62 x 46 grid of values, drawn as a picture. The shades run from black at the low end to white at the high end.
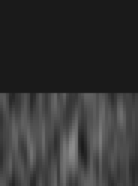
It is made of 2 by 1 panels. Panel 1,1: very low, flat. Panel 2,1: low, streaked downward.
